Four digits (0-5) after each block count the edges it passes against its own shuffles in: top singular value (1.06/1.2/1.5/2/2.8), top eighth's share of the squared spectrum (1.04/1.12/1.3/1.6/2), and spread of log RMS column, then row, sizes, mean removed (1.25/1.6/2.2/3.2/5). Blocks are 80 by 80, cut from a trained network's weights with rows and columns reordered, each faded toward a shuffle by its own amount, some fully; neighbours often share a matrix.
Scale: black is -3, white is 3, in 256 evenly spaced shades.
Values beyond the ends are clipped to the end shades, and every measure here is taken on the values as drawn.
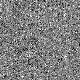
1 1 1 0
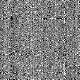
3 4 2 3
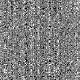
3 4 2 2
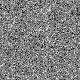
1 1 0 0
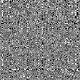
3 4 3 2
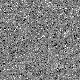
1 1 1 0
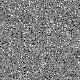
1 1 0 0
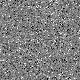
0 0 0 0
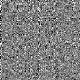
3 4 3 2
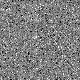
0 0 0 0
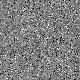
0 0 0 0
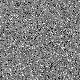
2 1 0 0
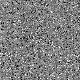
2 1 0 1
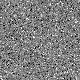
0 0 0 0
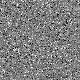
1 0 0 0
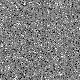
0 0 0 0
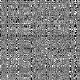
3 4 4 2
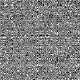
3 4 3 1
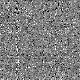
2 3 2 0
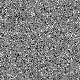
2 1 0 0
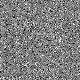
1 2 1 0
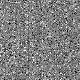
2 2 1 1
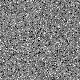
1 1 0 0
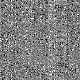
3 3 1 2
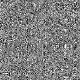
3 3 2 2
